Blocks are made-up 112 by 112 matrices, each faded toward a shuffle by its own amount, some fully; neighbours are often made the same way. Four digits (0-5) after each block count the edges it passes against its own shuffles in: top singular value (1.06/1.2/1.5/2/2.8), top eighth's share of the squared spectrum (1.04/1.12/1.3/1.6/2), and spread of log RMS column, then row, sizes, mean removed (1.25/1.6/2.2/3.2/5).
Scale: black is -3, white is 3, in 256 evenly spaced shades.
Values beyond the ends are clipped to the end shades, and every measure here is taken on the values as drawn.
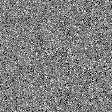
0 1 2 0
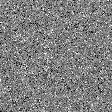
0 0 0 0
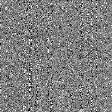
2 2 3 0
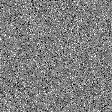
0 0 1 0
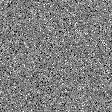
0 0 0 0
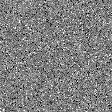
0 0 1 0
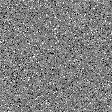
0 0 0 0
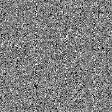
1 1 3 0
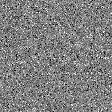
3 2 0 0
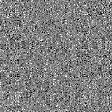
4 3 2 2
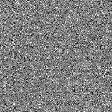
4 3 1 2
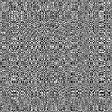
5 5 4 4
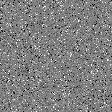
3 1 0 1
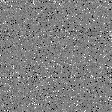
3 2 0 1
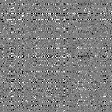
5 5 3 4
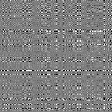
5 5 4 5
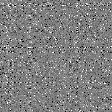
4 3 1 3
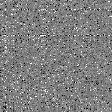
4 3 2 2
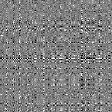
5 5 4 4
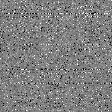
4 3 1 2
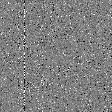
3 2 2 0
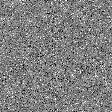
2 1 1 0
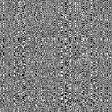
5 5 4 3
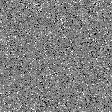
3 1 0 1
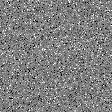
3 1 0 0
